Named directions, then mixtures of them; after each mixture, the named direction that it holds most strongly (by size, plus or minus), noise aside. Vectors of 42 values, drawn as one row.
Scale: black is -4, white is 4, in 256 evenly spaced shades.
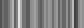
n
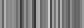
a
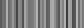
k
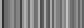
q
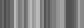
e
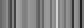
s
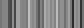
s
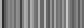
q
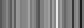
s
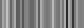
k
